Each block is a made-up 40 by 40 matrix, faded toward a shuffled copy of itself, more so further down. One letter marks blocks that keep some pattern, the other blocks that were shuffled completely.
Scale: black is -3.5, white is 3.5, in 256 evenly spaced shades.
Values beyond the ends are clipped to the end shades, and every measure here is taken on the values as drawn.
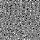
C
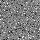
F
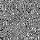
C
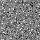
F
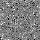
C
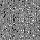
C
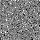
F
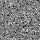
F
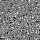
F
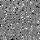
C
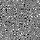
C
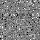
C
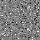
C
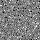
F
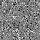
C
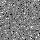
F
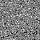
F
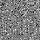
C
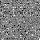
C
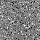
F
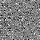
C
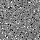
F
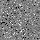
F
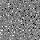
C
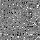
C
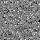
C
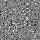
C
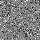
F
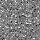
C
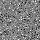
F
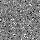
F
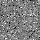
C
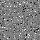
C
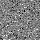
F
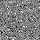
C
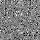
C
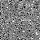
C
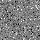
F
